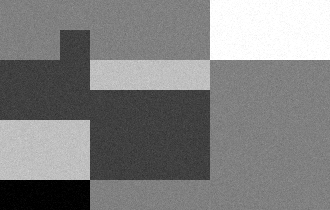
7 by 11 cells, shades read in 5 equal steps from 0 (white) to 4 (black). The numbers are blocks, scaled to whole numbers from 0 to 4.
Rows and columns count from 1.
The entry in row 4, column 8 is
2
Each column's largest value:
4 4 4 3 3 3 3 2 2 2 2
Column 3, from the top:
2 3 3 3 1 1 4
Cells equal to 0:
8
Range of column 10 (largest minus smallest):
2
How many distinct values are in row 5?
3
